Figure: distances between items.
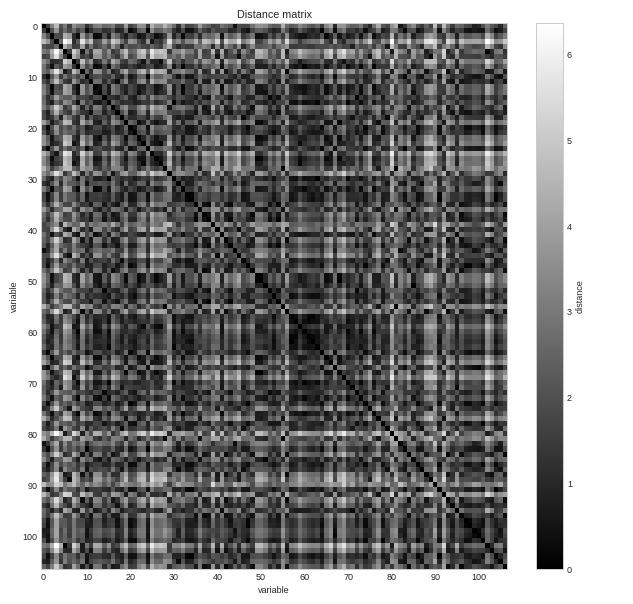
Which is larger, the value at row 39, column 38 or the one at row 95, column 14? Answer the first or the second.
the first
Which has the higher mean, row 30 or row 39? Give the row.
39
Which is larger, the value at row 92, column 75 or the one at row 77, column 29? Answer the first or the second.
the first
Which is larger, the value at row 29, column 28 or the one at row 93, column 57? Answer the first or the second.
the first
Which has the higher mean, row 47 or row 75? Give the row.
75
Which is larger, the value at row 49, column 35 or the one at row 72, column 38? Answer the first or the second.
the first
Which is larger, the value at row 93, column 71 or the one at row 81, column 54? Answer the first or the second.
the first
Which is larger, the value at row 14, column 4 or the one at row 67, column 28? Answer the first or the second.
the second
